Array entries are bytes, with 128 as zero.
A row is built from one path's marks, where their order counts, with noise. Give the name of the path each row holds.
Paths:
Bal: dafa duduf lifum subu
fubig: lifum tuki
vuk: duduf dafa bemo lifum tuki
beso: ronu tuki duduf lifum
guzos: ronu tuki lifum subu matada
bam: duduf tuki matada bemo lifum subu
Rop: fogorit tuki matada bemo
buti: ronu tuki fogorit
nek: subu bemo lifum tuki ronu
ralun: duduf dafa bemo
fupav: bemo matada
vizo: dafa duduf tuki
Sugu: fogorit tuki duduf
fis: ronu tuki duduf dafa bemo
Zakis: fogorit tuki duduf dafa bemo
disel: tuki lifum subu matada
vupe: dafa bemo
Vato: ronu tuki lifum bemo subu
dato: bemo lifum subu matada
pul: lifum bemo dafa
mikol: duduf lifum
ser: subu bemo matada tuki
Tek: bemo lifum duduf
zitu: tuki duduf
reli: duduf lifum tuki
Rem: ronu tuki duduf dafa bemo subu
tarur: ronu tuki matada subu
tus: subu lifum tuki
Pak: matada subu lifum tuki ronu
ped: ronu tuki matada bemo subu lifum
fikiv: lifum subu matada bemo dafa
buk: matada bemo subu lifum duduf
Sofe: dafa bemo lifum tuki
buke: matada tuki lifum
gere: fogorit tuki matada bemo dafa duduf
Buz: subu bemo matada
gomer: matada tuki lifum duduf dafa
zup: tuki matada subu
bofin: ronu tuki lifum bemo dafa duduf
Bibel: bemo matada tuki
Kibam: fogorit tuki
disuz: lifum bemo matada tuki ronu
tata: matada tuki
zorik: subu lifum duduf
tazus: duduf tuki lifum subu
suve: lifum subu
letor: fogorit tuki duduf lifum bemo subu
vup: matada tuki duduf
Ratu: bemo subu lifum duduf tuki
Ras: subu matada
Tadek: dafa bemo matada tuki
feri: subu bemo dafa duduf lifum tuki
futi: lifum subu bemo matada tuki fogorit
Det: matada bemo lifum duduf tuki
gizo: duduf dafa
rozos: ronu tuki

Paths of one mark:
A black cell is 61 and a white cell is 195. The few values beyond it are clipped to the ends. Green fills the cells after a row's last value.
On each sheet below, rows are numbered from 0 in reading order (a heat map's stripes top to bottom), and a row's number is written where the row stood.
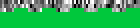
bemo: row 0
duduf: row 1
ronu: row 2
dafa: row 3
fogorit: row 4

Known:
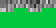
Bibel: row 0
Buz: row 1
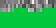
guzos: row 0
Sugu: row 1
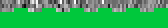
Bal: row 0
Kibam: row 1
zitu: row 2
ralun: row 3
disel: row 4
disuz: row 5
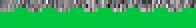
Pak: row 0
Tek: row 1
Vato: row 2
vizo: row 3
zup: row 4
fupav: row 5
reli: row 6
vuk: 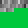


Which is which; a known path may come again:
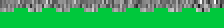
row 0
ped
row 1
vup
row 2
gere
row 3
tarur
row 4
tus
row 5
futi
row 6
Tadek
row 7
zitu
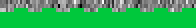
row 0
Bibel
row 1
feri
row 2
gizo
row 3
Tek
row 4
fubig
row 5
Vato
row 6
vupe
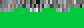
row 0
Pak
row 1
Ras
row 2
Zakis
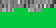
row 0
Rem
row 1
buke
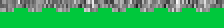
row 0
Ratu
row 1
disuz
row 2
fikiv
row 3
Kibam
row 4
reli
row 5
Sofe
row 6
rozos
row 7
buti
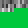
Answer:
zup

